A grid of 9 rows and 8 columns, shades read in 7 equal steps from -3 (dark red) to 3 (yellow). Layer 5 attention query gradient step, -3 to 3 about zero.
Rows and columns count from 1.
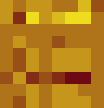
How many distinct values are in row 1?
4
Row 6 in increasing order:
-1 0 0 0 1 1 1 1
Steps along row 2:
down up down up up same down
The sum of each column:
1 -3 6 1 3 4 5 -1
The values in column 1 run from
-1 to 1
